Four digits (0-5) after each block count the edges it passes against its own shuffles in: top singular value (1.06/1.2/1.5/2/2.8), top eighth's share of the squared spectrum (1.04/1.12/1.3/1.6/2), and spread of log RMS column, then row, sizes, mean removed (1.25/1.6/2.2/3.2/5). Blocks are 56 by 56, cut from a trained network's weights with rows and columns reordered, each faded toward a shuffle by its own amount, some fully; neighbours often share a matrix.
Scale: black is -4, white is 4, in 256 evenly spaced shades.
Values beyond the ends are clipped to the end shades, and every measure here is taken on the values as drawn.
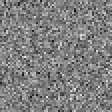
2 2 0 1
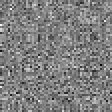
3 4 2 2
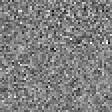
2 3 0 1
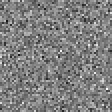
1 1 0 0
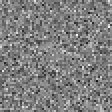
0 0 0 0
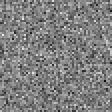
0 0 0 0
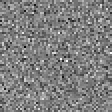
2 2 0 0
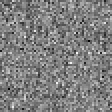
2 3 0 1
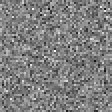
1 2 0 0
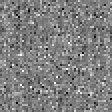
2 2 0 1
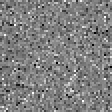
0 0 0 0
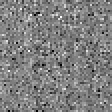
2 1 0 1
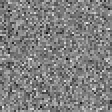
0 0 0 0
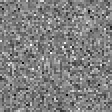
0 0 0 0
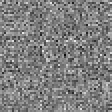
3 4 1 2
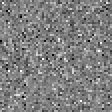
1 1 0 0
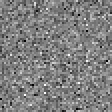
1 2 0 0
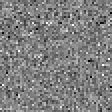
1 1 0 0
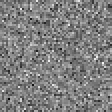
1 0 0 0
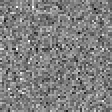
2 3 1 1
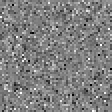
1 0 0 0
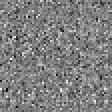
1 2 0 1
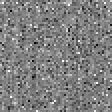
1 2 0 1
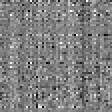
3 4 1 4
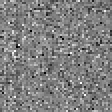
1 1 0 1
